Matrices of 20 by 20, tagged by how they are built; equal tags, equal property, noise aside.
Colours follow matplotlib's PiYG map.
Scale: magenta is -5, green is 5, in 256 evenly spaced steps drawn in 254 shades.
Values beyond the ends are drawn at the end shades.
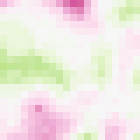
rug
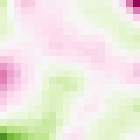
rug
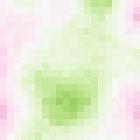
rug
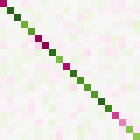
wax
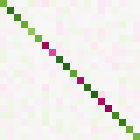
wax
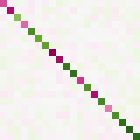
wax
